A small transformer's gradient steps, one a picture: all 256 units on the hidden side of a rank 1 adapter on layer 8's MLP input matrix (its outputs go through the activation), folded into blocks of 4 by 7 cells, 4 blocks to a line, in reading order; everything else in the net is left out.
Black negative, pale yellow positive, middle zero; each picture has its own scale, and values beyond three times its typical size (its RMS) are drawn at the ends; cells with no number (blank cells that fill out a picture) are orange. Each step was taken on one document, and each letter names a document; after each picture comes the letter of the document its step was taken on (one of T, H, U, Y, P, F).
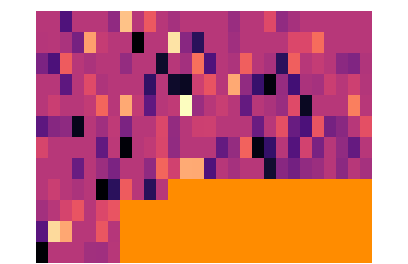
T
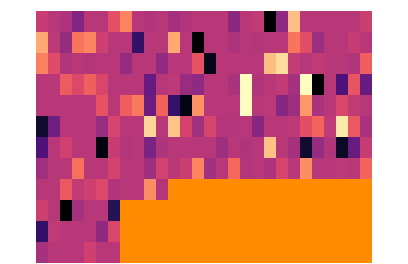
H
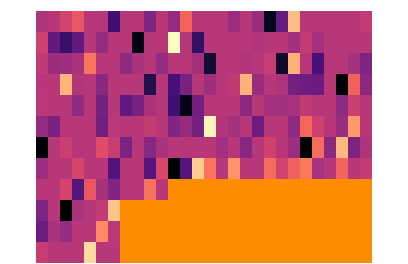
H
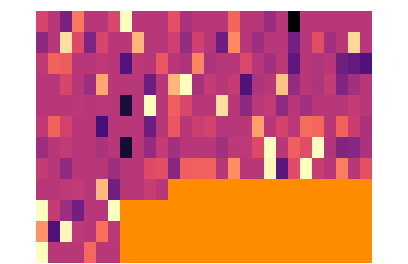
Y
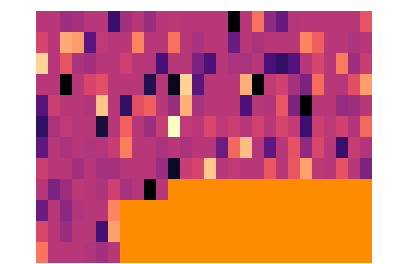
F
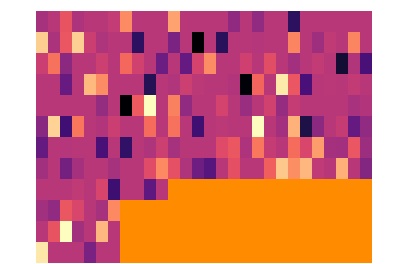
Y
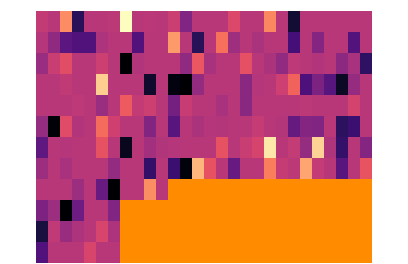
Y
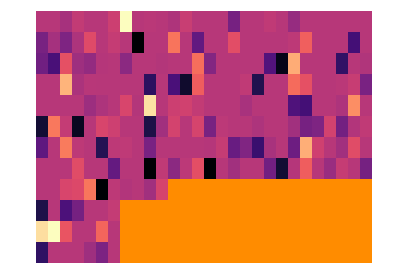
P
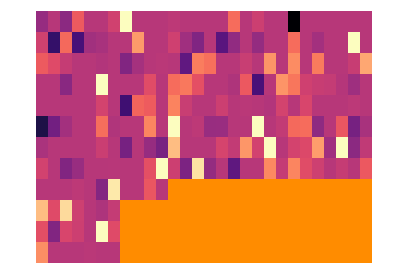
Y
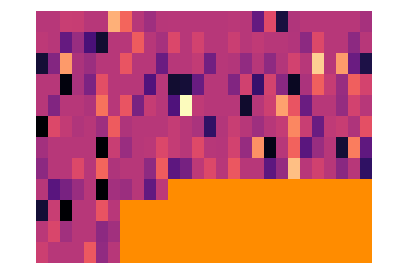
F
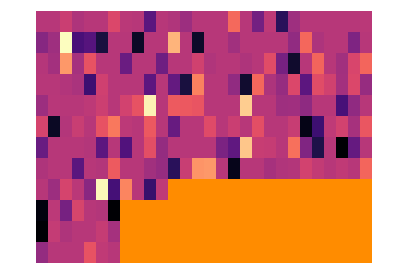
F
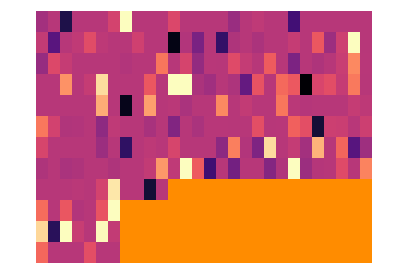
Y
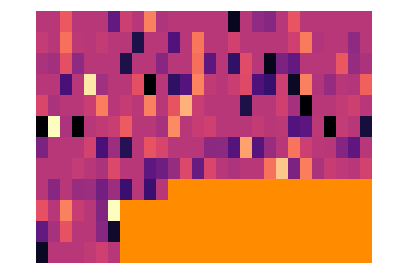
T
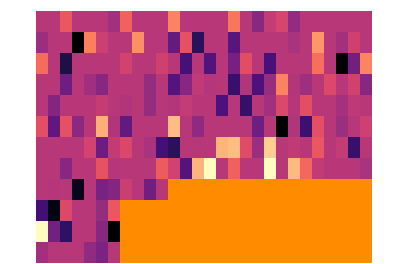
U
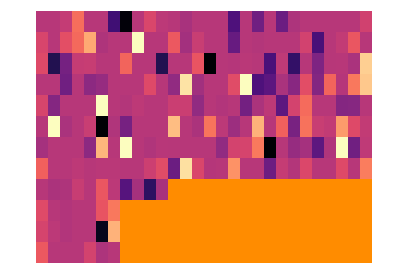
F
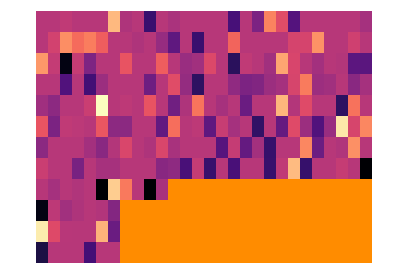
F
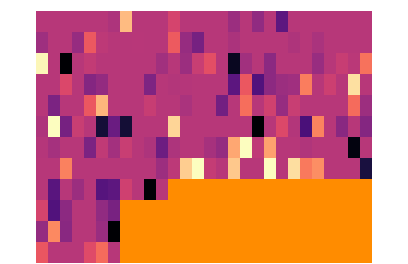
U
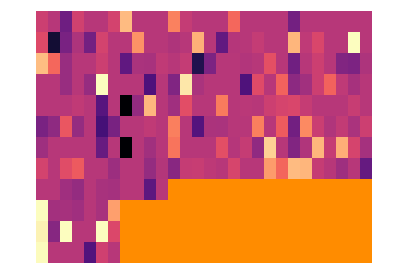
Y
